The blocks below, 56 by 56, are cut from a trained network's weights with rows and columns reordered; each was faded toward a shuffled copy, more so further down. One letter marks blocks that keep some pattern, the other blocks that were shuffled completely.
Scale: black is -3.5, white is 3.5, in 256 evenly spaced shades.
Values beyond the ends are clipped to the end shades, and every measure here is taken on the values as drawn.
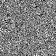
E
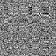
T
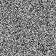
E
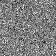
E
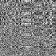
T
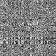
T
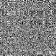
T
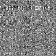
T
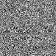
T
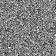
E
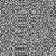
T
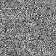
T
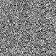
T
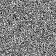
E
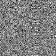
T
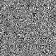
T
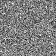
E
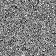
E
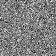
E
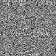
T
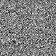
T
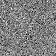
E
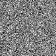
T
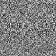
T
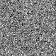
E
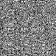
T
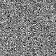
T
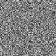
T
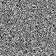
E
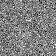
E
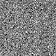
T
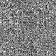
T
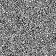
E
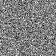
E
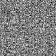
T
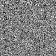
T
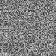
T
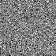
T
